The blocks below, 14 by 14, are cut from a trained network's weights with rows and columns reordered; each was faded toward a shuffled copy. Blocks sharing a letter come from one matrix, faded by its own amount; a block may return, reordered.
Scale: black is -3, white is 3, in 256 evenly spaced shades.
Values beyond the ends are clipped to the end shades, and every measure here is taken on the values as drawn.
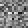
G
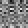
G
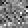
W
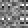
G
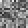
G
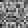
G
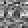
G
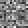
G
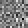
G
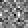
G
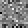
W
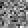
W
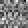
G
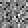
W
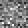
W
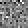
W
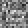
G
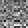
G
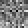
G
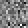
G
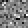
W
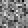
W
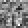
G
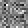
G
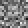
G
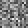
G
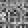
G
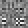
G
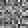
G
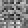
G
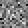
W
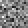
W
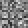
G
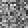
G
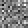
G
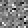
W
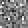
W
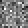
W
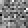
W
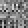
G
